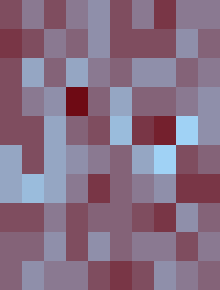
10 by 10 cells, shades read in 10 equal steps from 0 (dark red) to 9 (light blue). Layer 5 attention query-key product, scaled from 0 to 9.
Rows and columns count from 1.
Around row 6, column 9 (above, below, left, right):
9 2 9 4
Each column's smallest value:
2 3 3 0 2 2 2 1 2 2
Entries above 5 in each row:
1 2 4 3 4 5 4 1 2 2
